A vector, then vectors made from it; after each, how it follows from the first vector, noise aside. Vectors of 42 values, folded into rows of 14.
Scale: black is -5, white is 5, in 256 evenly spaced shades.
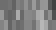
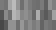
reversed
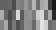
scaled up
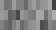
sign-scrambled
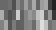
scaled up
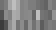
reversed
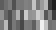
scaled up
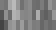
reversed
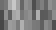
reversed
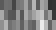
scaled up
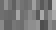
sign-scrambled
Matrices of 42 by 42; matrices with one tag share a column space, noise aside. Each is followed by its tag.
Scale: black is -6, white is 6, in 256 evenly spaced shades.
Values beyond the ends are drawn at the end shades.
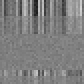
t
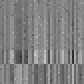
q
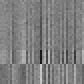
q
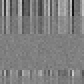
t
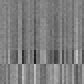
q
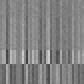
q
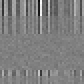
t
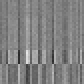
q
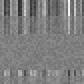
t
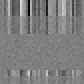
t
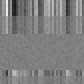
t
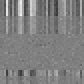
t
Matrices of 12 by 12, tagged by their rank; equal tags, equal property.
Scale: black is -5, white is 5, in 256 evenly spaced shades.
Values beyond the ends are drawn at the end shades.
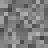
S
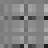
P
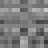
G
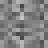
G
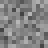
S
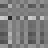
P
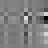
P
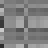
P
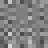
G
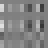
P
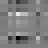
P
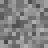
S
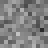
S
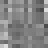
G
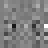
G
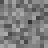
S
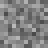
S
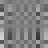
P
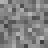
S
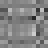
G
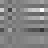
P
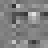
G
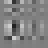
P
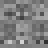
G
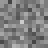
S
